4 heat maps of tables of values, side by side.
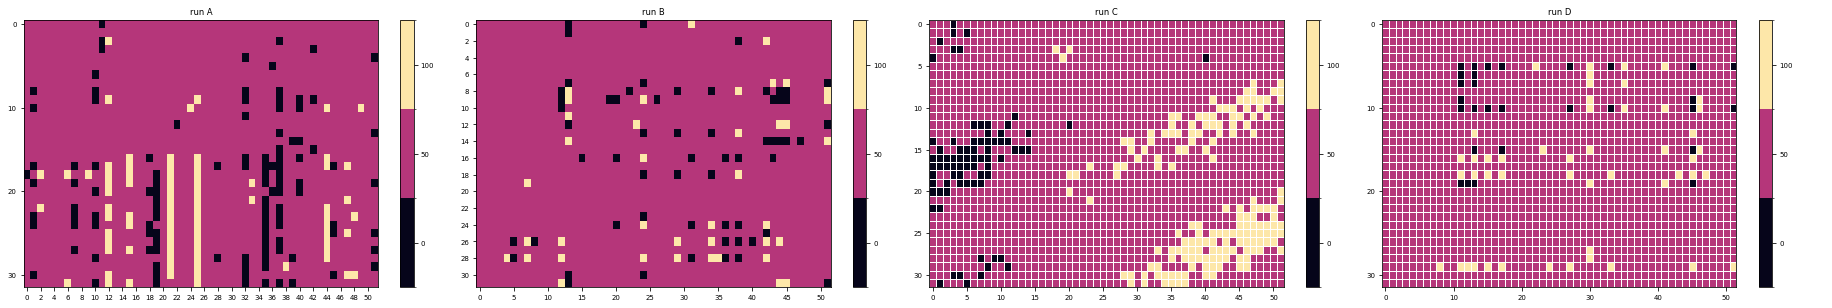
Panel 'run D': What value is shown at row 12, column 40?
50
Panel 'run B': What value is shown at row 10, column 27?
50
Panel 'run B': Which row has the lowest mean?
16
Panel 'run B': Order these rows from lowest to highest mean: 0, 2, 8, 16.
16, 8, 0, 2
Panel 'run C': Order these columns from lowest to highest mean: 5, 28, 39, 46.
5, 28, 39, 46
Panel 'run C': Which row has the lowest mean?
16
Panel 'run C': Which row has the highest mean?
27
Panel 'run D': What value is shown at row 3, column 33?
50
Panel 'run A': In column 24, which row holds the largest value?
10
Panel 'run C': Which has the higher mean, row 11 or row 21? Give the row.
11
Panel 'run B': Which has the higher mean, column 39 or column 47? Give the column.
39
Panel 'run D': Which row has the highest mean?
29
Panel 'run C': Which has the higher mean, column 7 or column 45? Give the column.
45
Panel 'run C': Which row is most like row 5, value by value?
6
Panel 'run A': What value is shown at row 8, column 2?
50
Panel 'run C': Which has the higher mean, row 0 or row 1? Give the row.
0
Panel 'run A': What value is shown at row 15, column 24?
50
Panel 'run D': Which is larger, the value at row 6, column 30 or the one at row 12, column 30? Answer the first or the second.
the first
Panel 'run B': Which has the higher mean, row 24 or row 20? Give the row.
20
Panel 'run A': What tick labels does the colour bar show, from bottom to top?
0, 50, 100
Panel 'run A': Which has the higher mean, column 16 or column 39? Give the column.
16
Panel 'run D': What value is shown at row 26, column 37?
50
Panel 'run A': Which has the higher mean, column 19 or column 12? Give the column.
12
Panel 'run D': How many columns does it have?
52
